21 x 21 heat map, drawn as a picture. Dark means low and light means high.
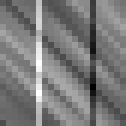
Slope: none. Odd lines: columns 7 and 16. Histogram: heavy tails on both sides. Ninth with the highest average: middle left.
